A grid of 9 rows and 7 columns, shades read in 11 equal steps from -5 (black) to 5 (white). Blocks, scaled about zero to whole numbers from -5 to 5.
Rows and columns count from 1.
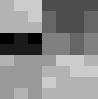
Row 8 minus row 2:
-1 -1 -2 4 4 4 3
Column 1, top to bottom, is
2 2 2 -5 -4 2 1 1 1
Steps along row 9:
up down up same same same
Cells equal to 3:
8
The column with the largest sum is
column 7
